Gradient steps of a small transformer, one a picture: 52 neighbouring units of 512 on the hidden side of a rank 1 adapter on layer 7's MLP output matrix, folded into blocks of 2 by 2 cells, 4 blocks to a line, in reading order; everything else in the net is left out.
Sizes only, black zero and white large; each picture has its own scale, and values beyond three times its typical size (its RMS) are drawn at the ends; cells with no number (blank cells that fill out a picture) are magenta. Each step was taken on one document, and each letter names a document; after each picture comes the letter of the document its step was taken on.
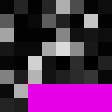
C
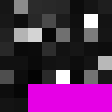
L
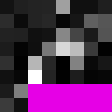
C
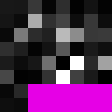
L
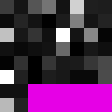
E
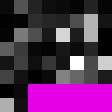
L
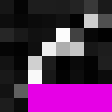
C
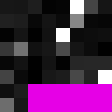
E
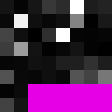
E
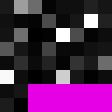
L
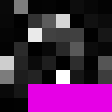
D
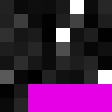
E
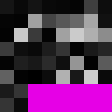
L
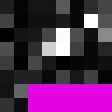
C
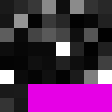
E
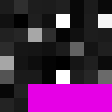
D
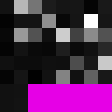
L
